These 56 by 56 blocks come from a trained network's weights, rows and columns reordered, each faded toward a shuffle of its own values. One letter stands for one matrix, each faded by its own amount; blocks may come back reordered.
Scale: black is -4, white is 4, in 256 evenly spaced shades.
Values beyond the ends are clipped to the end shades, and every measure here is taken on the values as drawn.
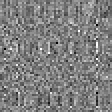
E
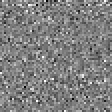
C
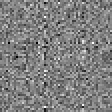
E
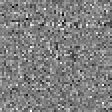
C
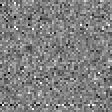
C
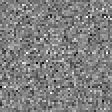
C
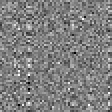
E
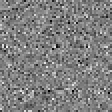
C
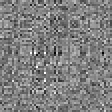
E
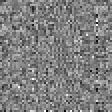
E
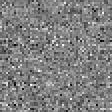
C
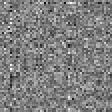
E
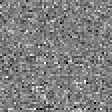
C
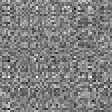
E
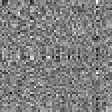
E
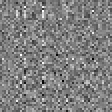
E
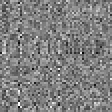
E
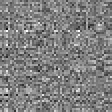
E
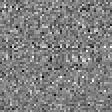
C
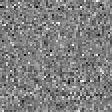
C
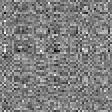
E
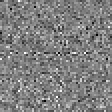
C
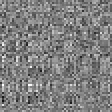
E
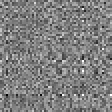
E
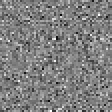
C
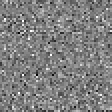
C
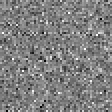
C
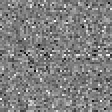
C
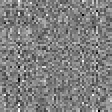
E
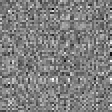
E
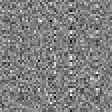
E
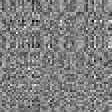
E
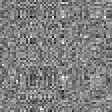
E
